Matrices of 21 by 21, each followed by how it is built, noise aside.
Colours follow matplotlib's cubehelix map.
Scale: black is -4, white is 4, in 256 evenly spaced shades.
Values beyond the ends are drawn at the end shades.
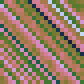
Toeplitz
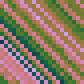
Toeplitz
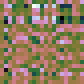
low rank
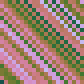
Toeplitz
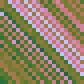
Toeplitz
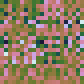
low rank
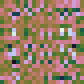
low rank
